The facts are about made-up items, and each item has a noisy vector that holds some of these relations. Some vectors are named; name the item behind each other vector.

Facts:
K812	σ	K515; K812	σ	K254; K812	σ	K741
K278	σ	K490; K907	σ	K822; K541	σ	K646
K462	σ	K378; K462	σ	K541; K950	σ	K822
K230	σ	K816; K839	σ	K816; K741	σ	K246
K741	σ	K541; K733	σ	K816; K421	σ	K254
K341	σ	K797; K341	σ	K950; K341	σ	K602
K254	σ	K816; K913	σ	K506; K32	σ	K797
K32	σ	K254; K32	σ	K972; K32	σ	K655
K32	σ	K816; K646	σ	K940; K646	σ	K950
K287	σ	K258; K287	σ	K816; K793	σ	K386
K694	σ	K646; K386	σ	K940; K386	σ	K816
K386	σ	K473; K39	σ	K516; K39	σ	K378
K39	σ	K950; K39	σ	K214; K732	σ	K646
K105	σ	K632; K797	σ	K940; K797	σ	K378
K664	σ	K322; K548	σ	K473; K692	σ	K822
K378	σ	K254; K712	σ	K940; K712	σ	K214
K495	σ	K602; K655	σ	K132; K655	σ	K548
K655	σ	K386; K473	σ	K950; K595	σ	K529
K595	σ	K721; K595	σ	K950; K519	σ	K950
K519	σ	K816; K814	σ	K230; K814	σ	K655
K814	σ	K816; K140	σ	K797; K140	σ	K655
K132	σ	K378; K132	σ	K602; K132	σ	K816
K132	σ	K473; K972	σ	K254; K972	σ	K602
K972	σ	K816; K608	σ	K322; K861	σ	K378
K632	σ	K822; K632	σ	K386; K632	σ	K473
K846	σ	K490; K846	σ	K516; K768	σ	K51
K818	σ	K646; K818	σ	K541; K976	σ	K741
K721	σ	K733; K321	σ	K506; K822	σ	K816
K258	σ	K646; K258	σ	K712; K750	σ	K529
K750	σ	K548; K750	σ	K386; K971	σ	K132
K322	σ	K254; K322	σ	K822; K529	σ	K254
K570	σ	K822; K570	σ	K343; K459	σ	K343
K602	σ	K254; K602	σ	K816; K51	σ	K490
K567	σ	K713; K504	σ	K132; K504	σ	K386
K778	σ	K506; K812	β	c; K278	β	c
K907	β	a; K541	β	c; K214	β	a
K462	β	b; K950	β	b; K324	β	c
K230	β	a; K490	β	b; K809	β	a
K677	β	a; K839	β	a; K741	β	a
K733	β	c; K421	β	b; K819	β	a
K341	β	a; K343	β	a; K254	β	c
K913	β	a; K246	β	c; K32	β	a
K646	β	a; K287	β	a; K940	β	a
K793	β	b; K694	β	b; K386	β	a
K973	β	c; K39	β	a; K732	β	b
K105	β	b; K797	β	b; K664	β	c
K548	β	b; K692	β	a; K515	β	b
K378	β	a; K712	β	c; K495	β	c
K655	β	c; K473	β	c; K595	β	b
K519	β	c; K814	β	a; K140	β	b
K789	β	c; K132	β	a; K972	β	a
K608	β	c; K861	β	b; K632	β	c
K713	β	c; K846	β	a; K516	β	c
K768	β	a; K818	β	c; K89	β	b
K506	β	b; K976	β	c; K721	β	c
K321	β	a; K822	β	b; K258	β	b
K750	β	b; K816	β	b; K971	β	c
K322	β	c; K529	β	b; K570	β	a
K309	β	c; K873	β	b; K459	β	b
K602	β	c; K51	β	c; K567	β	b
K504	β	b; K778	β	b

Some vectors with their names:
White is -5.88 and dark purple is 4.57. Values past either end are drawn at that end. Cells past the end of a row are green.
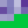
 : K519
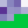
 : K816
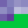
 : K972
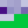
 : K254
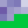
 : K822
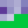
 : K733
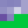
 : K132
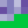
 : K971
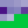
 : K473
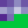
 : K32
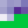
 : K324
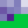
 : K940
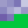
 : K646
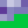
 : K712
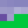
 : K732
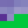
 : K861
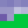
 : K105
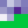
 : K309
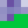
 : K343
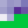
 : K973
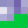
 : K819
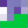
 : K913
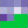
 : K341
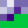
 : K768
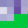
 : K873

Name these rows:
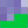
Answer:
K515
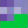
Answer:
K570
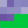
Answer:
K258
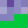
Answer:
K459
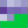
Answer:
K246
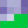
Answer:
K976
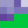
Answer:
K214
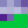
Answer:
K39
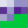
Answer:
K516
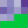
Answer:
K818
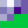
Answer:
K51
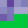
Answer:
K421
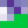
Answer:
K778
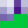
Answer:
K490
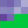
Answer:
K230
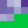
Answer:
K812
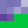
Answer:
K386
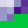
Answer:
K278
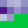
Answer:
K602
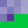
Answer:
K741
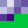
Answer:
K846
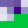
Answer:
K506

